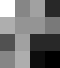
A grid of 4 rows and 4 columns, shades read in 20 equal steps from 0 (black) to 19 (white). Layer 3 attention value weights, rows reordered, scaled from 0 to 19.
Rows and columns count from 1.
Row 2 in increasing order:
9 11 11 13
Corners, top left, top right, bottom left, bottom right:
19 3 10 0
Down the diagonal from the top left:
19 11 3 0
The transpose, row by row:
19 13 6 10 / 10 11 12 13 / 12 11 3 1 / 3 9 3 0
